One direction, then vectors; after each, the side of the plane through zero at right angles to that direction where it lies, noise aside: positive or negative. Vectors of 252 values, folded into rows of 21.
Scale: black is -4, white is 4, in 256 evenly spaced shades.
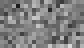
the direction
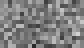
negative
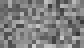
positive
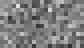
negative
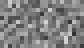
negative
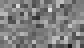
negative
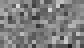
negative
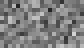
positive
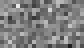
negative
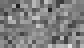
positive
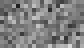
positive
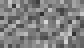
negative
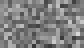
negative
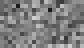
positive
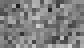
positive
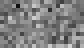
positive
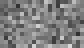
positive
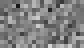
positive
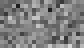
positive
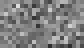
negative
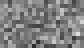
negative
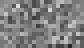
negative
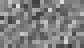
negative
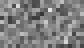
negative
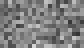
positive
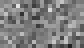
negative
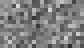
negative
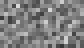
negative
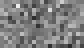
negative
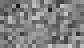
positive
